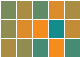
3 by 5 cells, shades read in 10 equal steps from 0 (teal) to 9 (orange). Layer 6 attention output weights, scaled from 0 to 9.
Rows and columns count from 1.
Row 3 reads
6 5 2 9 2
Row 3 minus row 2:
1 -3 -7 9 -5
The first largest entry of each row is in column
4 3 4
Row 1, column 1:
4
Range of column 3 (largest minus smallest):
7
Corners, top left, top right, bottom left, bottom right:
4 6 6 2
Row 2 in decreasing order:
9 8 7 5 0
